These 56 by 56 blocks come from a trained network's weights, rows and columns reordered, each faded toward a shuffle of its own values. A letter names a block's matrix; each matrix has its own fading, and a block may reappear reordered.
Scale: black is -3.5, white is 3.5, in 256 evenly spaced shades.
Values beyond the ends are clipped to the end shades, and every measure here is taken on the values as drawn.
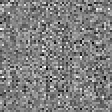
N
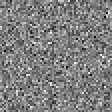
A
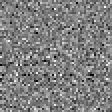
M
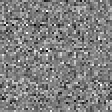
M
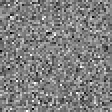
A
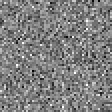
A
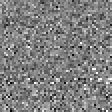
M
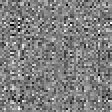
N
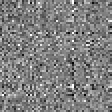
N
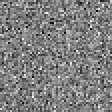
A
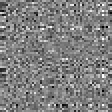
N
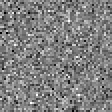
A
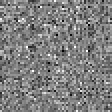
N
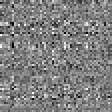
N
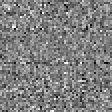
M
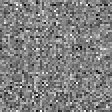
M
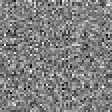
M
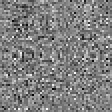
N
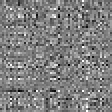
N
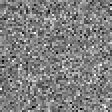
A
